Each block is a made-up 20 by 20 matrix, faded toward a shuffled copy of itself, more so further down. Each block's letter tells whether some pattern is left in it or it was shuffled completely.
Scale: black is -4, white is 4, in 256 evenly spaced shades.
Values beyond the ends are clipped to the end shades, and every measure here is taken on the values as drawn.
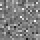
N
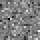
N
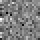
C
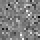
N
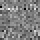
C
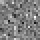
C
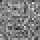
C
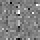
C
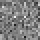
C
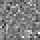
N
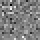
C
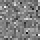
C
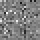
C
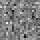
N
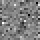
C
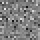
N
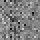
C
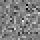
N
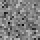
N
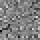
C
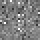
C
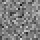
N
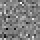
C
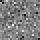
N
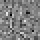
C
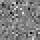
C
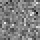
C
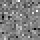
N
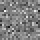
N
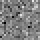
N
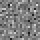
N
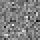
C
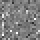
C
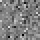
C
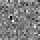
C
